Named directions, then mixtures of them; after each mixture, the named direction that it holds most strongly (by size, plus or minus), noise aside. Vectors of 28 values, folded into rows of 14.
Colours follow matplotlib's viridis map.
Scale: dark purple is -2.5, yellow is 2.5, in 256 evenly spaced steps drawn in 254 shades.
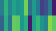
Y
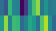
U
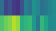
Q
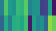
Y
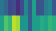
Q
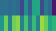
Y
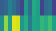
Y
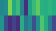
Q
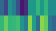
U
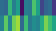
U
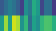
Y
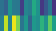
Y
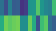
Q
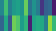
Y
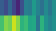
Q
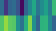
Q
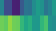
Q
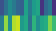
Y
